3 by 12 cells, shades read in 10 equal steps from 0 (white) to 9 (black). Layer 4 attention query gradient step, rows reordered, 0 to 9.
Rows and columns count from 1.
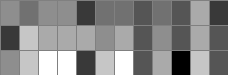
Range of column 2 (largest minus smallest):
3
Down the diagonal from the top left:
4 2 0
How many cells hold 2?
4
